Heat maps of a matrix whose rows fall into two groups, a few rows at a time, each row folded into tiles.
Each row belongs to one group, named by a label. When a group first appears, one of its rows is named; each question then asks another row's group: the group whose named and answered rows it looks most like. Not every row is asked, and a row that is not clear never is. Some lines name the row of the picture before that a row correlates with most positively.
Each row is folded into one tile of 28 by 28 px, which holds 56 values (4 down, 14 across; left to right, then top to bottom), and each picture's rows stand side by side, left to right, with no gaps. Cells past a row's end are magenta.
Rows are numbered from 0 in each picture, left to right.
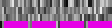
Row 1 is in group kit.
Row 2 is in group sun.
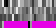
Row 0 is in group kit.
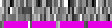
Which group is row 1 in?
sun
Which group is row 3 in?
sun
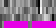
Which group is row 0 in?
kit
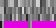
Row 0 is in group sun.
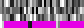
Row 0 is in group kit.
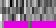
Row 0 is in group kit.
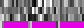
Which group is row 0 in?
kit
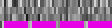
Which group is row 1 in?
kit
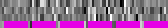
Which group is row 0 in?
kit
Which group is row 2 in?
kit
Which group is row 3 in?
sun
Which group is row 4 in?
sun
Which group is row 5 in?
kit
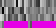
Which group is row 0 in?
kit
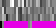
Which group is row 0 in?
sun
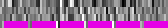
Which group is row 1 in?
sun
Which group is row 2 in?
sun
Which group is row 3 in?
sun
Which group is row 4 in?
sun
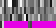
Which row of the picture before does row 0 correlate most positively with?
0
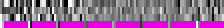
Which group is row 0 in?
kit
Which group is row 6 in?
sun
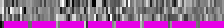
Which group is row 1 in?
kit
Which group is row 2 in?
kit
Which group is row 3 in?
sun
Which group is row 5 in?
kit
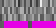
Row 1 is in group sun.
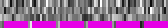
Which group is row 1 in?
kit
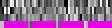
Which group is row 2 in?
sun
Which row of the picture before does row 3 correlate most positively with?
3
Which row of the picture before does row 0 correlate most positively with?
3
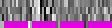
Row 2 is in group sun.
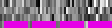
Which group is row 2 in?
kit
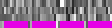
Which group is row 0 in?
kit
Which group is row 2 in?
kit
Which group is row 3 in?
sun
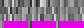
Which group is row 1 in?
sun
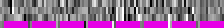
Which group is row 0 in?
sun
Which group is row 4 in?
sun
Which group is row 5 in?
kit
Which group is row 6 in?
kit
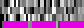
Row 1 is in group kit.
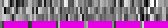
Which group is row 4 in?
sun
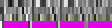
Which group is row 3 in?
kit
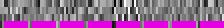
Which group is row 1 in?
sun
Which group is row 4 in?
sun
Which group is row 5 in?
kit
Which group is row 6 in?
kit
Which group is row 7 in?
sun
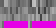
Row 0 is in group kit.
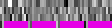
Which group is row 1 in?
sun
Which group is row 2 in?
sun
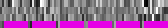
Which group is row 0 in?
sun
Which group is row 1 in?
sun
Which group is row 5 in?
kit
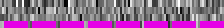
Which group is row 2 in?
sun
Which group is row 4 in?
kit
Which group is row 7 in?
kit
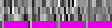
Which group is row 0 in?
sun
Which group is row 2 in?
kit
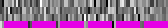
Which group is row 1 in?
sun
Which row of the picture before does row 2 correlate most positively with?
3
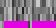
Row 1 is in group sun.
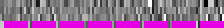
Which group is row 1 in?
sun
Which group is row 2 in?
sun
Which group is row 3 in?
kit
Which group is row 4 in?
sun
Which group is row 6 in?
kit
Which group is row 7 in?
sun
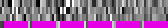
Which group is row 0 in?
sun
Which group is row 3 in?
sun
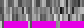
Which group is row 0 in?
sun
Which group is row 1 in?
sun
